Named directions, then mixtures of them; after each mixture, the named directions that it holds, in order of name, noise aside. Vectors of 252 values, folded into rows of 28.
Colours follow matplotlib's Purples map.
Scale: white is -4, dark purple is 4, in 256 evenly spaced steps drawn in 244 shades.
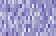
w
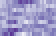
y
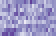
w, y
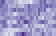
y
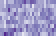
w, y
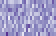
w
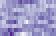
y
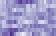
y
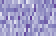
w, y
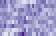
w, y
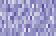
w
